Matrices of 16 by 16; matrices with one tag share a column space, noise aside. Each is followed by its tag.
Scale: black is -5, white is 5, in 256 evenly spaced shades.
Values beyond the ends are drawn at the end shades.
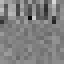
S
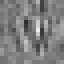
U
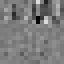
S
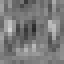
U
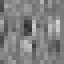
U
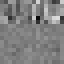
S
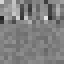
S
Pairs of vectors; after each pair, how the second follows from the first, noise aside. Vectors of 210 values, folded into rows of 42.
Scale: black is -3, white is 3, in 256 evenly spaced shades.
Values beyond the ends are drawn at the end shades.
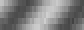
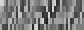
sign-scrambled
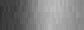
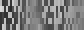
sign-scrambled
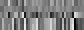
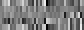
wrapped around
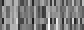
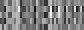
wrapped around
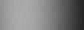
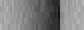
wrapped around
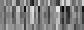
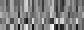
wrapped around
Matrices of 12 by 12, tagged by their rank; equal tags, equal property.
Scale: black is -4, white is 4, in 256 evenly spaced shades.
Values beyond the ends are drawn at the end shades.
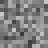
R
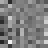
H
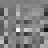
H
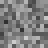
R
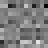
H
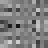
H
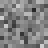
R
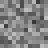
R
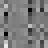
H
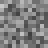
R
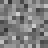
R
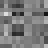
H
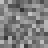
R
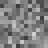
R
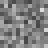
R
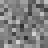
R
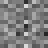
H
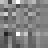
H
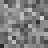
R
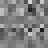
H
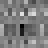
H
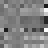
H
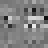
H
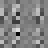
H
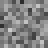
R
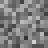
R
